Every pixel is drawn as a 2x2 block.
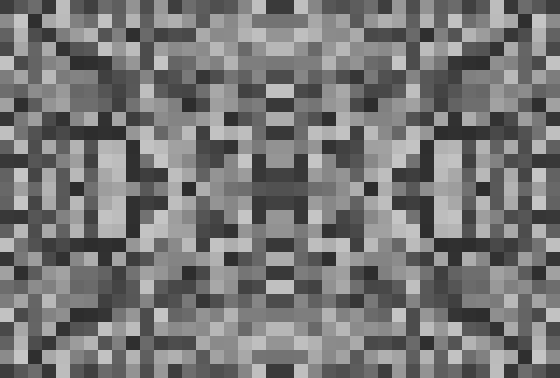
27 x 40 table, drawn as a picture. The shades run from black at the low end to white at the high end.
No overall slope runs across the table. The values spread evenly over their range. No regular stripes run through it. The grain is fine, like static. It mirrors both left to right and top to bottom. No seam splits the table.
